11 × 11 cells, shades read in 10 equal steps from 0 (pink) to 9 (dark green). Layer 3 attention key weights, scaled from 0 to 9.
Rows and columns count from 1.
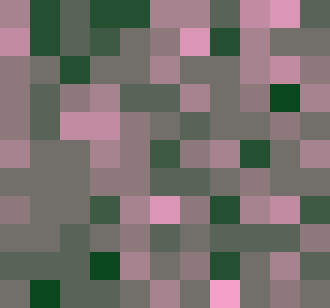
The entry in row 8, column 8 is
8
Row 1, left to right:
3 8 6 8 8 3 3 6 2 1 6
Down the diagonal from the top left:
3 8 8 3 4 7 6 8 6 3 5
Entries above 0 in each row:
11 11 11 11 11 11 11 11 11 11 10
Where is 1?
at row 1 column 10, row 2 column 7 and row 8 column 6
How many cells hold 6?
22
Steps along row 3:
up up down same down up same down down up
